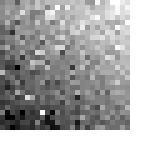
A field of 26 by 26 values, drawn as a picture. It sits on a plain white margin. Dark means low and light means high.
The top right is the ninth with the highest average. The bottom left is the ninth with the lowest average. The field climbs toward the top right. No regular stripes run through it. No single row or column stands out from its neighbours.
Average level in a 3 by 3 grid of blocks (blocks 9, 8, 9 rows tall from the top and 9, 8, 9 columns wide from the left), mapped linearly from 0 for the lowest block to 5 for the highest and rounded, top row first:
3 4 5 | 1 2 4 | 0 1 2
